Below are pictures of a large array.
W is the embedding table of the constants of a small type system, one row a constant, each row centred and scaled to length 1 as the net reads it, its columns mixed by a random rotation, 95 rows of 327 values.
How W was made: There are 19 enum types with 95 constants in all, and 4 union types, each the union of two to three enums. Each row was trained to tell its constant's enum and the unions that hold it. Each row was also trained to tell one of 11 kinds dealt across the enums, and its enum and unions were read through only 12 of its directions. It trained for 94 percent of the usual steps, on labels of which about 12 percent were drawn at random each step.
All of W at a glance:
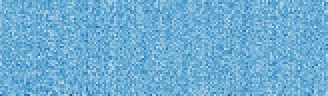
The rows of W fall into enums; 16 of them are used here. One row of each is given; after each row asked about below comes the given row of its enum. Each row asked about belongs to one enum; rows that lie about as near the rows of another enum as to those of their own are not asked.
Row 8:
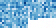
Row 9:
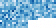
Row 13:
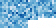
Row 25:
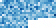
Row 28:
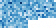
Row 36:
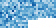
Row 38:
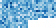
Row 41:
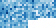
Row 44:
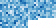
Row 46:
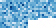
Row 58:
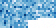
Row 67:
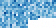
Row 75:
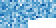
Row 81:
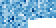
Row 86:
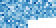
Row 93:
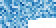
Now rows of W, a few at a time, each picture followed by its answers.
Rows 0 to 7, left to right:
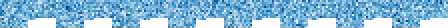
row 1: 46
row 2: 44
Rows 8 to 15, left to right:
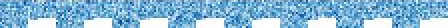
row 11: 41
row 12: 28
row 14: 25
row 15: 67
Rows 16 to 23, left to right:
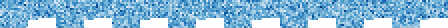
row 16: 28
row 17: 9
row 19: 9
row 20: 8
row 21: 46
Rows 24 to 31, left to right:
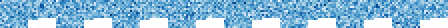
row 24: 41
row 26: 67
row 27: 67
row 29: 25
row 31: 58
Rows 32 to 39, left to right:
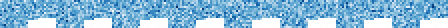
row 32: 93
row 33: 44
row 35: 93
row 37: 28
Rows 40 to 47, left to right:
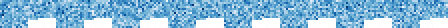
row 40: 8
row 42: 13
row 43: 93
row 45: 25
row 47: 13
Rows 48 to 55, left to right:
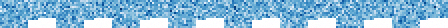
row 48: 46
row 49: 9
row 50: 28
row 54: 25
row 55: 93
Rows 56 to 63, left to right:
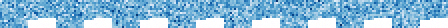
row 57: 67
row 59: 36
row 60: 44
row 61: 13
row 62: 9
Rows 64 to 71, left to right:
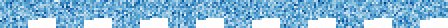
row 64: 38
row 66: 41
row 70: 44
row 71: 28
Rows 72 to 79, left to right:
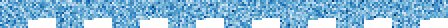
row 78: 41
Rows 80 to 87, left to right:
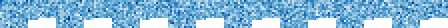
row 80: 13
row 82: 8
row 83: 58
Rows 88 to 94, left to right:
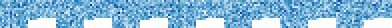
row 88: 67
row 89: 44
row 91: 41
